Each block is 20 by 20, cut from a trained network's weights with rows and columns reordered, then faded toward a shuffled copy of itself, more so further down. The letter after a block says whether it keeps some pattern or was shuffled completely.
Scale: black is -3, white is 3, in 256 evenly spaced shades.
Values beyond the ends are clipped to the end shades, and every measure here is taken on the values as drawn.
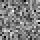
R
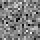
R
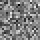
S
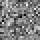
R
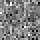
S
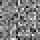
S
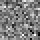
R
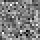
R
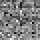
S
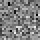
R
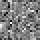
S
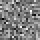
R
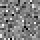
R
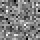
R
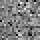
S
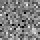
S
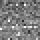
S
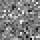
R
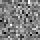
R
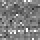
S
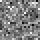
S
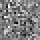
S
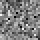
R
